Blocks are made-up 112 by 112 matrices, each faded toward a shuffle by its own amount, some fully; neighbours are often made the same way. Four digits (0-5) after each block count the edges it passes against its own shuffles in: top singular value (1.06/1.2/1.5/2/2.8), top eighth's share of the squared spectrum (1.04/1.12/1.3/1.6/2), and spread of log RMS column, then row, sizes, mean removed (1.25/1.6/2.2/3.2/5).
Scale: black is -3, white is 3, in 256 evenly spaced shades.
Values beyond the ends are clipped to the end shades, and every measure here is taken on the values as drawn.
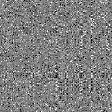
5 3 2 2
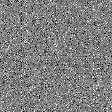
3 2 1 0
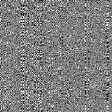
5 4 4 2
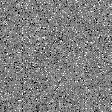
3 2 1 0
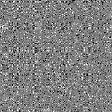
5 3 2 2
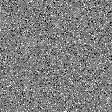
3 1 0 0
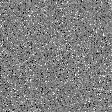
0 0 0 0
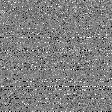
2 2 0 3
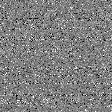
1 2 0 3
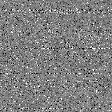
1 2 0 3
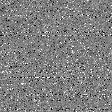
1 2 0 2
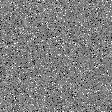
0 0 0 1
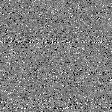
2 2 0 3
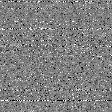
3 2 0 3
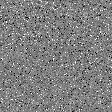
0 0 0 0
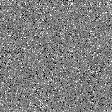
3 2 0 1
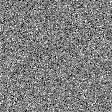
0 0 0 0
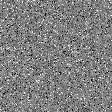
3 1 0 0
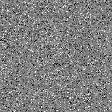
3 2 1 0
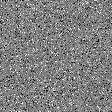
2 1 0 0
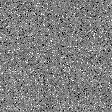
2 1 0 0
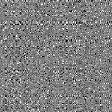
5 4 3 3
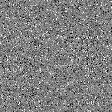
3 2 1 1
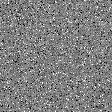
2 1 0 0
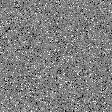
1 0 0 0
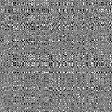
5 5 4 4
